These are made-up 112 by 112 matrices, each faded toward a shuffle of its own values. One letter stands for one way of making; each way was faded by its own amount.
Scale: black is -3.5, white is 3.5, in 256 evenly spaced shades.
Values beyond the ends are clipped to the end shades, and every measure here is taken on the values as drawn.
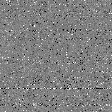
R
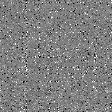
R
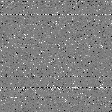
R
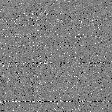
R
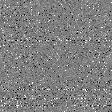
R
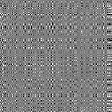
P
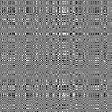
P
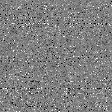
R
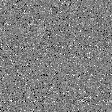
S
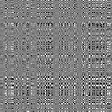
P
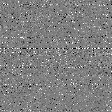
R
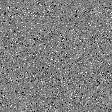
S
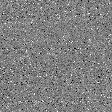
S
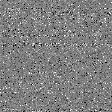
R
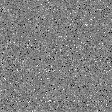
S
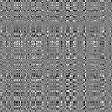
P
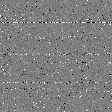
R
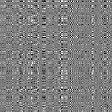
P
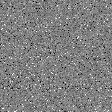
S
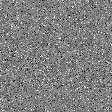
S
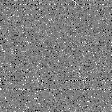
R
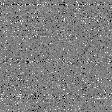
R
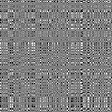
P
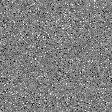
S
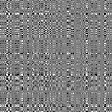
P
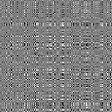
P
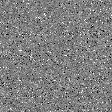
S
